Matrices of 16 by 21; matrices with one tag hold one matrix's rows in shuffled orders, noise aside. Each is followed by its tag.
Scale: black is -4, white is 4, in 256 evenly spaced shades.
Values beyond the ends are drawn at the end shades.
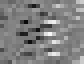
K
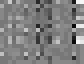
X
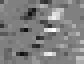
K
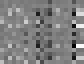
X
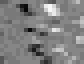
K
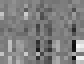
X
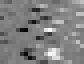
K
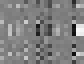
X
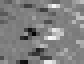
K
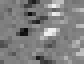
K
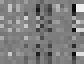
X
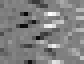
K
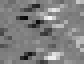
K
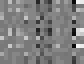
X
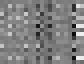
X
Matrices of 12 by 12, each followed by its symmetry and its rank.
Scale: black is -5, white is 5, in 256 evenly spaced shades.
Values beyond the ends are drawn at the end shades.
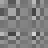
symmetric, rank one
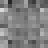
antisymmetric, rank two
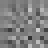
antisymmetric, rank two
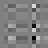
neither, rank one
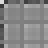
symmetric, rank one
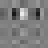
neither, rank one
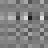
neither, rank one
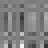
neither, rank one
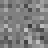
antisymmetric, rank two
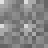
symmetric, rank two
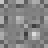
symmetric, rank two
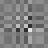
symmetric, rank one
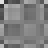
symmetric, rank one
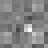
symmetric, rank two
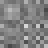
symmetric, rank two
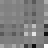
symmetric, rank one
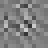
antisymmetric, rank two
